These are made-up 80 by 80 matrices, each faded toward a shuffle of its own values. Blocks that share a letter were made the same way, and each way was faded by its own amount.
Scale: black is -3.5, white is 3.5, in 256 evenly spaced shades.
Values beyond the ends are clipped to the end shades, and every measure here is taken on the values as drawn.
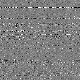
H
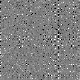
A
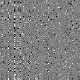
A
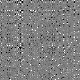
A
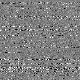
H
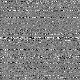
H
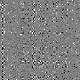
A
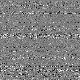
H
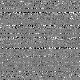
H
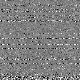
H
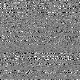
H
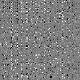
A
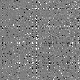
A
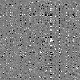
A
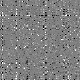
A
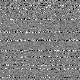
H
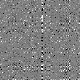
A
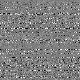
H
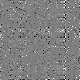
A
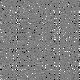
A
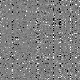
A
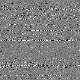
H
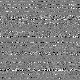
H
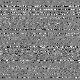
H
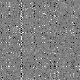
A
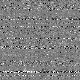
H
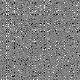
A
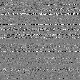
H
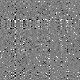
A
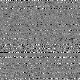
H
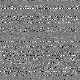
H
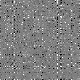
A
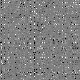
A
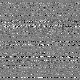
H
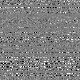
H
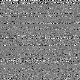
H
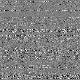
H
